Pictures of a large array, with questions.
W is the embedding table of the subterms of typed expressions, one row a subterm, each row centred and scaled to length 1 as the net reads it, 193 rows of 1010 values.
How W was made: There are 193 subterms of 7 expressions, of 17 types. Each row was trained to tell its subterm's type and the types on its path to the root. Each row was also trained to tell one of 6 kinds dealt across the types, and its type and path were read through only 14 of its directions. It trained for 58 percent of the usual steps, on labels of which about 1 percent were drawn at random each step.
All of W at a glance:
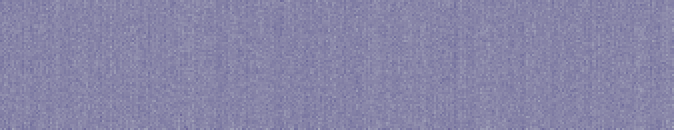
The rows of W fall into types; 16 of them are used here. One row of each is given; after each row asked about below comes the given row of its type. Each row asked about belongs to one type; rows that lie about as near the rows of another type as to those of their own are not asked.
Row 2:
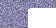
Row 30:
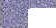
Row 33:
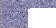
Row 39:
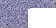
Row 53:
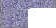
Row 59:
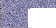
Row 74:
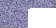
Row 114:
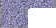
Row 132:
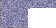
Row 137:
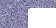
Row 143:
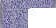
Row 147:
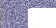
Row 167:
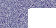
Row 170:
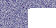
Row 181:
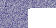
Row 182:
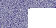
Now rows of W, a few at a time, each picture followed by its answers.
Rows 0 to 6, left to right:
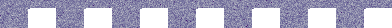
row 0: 33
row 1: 181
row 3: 181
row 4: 170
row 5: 167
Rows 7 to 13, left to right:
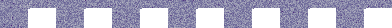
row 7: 74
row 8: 167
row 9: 170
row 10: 181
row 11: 59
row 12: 30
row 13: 53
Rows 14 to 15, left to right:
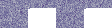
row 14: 30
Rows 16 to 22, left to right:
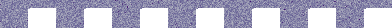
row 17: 114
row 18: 30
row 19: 114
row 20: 147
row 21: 114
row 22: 59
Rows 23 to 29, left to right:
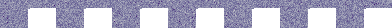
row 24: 182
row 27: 74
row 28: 53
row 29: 39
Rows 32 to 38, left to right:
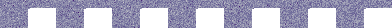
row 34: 2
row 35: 53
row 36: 167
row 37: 33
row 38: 132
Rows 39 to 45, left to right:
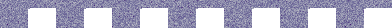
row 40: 30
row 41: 39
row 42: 39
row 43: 132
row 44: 53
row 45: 39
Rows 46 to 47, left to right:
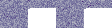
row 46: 132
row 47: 53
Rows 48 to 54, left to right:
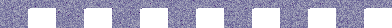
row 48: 2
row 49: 59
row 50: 167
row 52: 30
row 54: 2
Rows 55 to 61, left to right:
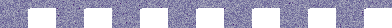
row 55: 53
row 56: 170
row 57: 137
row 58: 59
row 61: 181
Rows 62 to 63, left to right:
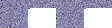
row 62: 147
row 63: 170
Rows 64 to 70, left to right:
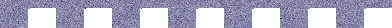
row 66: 167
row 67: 74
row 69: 53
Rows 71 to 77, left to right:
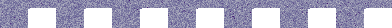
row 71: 114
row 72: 167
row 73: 33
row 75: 2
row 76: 33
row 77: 147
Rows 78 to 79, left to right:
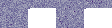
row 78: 147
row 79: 2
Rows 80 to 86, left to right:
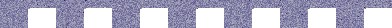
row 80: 137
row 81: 147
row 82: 143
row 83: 132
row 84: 137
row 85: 170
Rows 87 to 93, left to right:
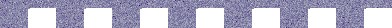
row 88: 181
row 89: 137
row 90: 39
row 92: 39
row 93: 30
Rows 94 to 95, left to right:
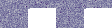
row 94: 132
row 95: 30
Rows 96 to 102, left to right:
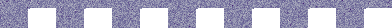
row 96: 59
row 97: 137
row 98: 39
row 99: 74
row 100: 181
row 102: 59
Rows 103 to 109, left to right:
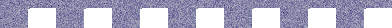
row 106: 30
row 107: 170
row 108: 181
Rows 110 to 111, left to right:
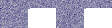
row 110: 170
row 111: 167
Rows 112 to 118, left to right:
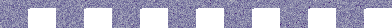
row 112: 132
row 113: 147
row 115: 59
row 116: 53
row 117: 147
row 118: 33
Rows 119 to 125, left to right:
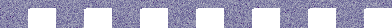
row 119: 147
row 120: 74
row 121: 2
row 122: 167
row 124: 147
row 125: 170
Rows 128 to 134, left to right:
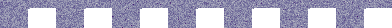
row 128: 147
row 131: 30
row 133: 114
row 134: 167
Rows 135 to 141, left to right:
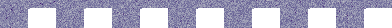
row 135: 147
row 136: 114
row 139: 132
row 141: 2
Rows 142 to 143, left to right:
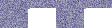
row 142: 170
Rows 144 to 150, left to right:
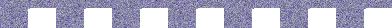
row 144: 39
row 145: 167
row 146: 167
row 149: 143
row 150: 147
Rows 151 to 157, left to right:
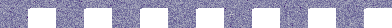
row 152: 182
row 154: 30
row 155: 170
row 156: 137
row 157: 132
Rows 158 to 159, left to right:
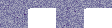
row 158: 137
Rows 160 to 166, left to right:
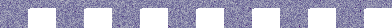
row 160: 170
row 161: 132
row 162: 114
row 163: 2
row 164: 143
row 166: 30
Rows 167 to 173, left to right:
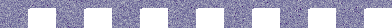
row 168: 2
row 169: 59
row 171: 167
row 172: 74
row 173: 114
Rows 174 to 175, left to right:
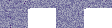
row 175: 53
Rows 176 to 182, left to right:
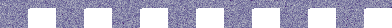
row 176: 137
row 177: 170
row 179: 143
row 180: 132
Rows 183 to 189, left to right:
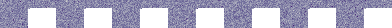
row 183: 132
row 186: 39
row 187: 59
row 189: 114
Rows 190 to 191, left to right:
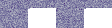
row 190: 132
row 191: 114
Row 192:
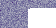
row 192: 39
